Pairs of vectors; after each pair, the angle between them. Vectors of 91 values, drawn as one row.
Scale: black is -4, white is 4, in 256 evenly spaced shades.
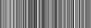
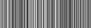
partly opposed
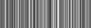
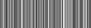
orthogonal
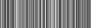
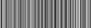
partly opposed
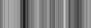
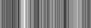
nearly opposite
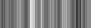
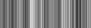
nearly parallel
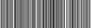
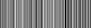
nearly opposite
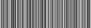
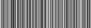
nearly parallel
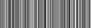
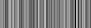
nearly opposite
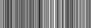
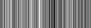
nearly opposite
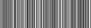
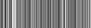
orthogonal
